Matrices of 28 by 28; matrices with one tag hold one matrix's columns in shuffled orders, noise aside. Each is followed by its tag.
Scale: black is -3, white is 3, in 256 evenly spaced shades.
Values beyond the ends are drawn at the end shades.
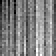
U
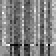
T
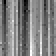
U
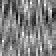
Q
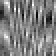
Q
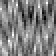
Q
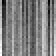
U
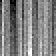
U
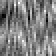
Q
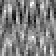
Q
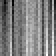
U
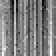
U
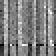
T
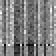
T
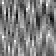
Q
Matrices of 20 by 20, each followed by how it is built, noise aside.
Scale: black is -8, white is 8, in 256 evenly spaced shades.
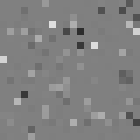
sparse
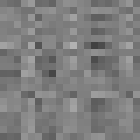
low rank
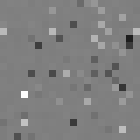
sparse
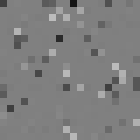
sparse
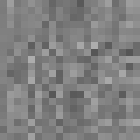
low rank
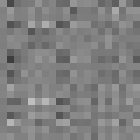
low rank
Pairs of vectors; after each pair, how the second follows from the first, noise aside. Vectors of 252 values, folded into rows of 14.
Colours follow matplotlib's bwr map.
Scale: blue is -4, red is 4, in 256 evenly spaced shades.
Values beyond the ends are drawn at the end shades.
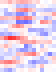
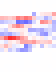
partly zeroed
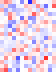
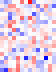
negated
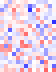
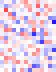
shuffled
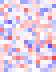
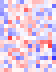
sign-scrambled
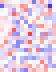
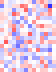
copied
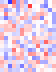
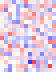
wrapped around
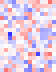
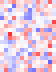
sign-scrambled
